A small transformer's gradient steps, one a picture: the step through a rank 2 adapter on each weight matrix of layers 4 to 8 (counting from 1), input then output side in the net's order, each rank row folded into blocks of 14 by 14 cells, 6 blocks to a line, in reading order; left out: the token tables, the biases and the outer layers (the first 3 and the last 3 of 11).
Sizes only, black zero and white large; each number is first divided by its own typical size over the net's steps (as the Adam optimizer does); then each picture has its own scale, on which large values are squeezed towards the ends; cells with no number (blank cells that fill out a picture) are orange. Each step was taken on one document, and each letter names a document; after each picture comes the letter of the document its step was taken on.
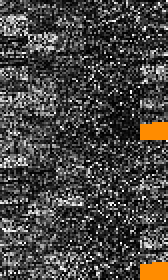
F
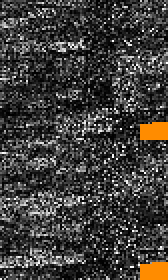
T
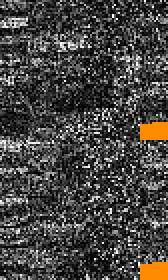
T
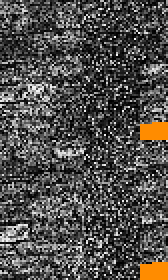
F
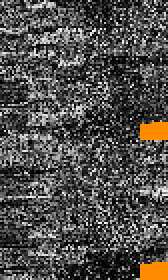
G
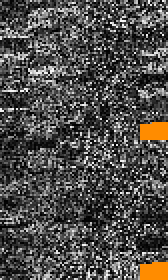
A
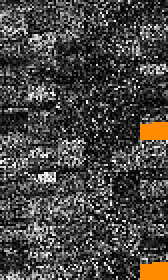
F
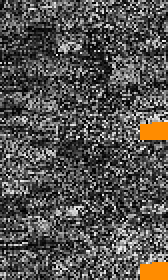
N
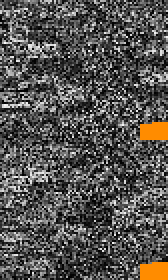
A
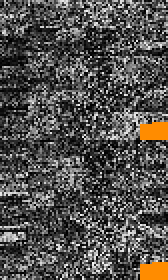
N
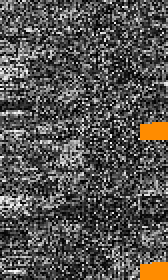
A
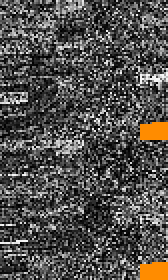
A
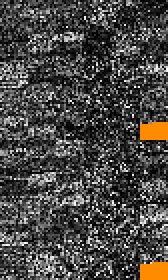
F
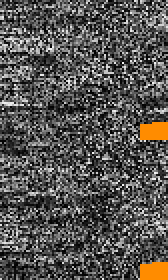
A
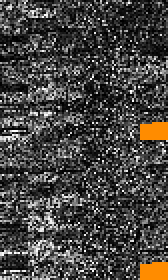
F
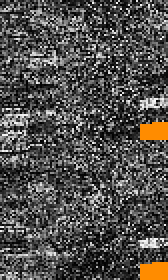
G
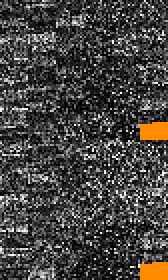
T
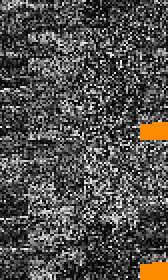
G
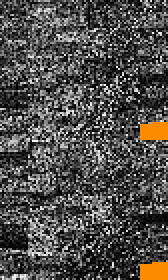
G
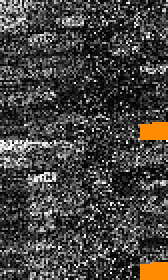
F
